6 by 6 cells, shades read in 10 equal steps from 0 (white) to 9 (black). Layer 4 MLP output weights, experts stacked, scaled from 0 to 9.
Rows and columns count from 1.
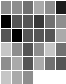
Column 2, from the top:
4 6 9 4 3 3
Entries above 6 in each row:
1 2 1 0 0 0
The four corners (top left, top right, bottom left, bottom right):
4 8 2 0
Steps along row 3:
up down same same down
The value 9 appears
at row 2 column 1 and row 3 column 2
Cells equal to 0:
3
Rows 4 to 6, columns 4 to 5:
4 2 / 3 5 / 0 0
